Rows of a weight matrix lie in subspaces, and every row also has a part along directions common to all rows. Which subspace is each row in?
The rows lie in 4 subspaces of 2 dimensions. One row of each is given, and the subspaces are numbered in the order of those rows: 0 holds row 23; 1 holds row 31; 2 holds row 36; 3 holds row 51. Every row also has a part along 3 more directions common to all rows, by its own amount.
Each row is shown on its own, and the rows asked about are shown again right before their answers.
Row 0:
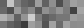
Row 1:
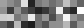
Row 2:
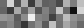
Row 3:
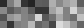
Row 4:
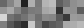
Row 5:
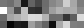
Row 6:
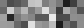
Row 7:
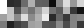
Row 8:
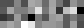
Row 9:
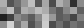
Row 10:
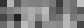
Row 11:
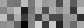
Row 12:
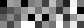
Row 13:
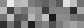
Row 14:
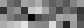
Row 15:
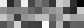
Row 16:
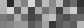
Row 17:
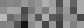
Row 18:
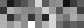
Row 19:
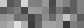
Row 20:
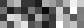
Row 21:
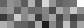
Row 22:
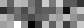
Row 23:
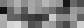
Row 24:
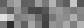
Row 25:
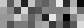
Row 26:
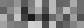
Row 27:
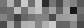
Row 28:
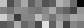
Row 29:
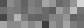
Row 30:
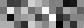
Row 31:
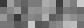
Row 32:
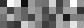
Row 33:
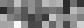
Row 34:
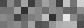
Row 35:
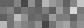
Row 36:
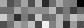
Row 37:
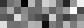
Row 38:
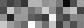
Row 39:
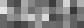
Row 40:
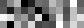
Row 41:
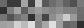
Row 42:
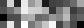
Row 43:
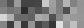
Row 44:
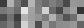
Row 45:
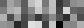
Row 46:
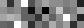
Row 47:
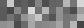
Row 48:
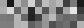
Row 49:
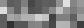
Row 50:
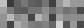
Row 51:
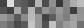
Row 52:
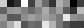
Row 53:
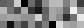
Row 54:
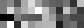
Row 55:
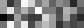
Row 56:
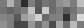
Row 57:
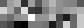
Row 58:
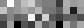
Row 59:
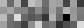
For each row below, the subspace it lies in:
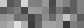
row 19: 0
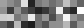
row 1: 3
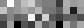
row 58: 2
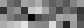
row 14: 0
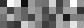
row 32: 2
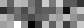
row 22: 0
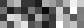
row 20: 2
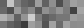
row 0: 3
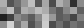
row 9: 3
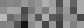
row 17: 1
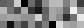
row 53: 0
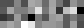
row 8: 3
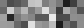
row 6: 2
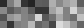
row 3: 0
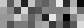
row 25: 1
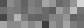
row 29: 2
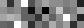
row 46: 3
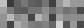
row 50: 0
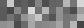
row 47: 3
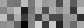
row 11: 1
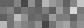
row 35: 2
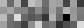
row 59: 1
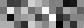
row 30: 2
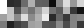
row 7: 0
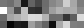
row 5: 0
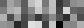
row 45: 1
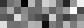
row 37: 2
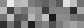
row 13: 2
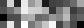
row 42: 1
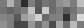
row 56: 3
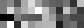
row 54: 3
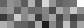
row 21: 2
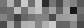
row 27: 2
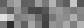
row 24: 3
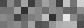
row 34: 1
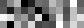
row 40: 3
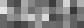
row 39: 0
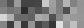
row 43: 1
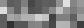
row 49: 0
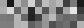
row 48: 3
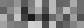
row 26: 1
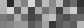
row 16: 3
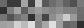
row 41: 2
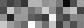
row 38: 2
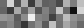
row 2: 3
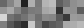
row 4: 1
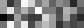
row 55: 3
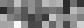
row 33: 0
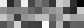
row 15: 2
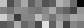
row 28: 2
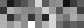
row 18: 2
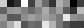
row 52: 2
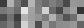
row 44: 1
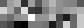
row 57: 0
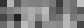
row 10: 1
